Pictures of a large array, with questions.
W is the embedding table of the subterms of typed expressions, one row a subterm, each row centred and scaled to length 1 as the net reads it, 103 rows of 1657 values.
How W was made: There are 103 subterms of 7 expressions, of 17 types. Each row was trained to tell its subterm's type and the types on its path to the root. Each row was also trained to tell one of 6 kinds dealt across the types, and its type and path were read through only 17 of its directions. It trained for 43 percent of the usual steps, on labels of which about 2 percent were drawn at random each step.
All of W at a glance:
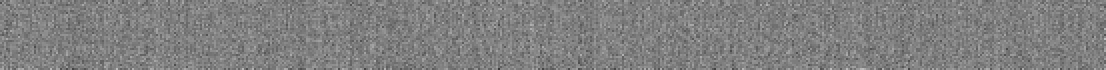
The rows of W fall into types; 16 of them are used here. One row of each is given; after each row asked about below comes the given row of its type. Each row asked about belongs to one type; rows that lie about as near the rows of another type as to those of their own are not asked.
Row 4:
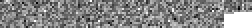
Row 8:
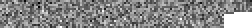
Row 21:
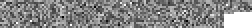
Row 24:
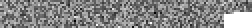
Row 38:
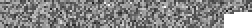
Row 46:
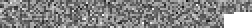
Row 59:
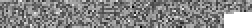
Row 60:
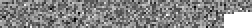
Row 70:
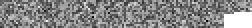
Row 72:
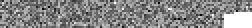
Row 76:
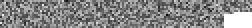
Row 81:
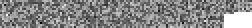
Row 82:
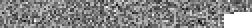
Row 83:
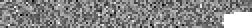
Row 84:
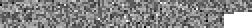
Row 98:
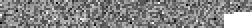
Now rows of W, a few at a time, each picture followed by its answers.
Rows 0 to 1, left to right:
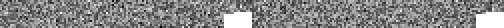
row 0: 8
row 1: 72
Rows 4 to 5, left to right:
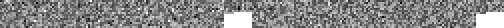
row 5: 46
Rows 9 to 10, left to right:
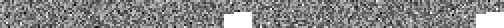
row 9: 81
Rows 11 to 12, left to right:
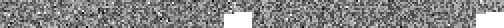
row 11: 59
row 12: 21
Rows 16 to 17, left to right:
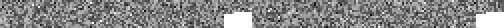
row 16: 83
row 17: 72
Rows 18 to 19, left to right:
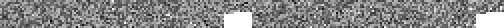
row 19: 46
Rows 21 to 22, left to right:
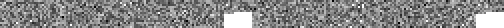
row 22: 83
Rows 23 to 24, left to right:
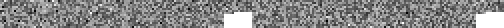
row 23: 38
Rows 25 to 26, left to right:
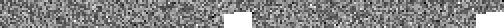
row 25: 8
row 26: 84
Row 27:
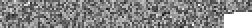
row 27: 82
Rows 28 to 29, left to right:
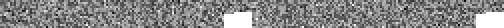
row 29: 83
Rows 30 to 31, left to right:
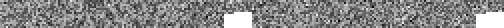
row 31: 38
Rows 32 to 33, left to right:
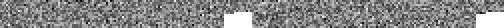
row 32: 84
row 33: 82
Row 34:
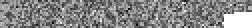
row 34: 21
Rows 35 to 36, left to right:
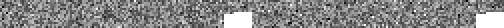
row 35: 38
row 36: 76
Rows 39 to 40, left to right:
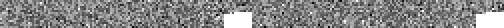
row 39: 83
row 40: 21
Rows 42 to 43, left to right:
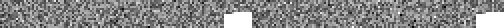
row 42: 76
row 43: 8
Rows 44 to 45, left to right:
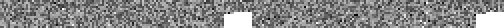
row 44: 4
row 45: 82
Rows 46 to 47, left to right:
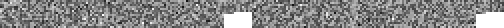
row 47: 72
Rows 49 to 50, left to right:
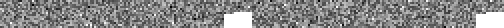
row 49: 4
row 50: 82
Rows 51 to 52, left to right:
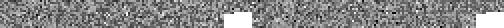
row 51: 76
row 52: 84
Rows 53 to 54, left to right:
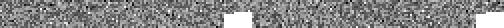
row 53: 70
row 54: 98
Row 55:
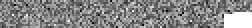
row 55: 8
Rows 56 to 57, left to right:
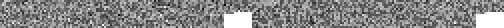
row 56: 76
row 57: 46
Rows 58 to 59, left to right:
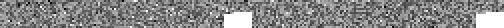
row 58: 21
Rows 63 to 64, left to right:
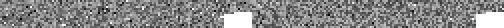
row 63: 82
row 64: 24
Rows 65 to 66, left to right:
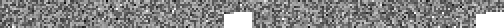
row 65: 72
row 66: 38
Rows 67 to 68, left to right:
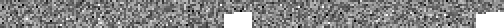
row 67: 8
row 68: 70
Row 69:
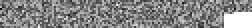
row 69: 46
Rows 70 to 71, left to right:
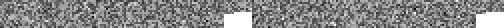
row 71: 72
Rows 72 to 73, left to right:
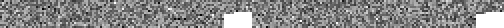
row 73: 4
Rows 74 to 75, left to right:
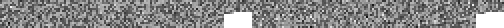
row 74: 72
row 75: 8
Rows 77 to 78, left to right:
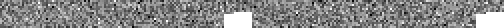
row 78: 46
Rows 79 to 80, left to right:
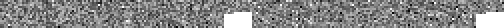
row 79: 21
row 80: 70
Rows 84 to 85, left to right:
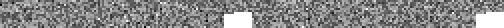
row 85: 84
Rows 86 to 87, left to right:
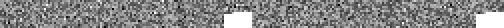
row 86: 24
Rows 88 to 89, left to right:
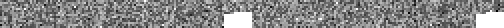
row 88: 21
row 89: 38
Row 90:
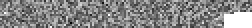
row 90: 82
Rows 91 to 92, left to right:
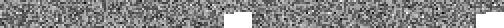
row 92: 76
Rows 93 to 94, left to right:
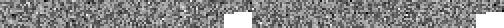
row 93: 38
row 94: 98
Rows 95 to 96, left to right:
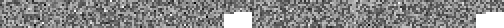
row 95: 76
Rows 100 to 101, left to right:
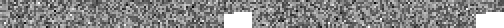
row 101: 83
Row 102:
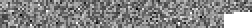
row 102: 98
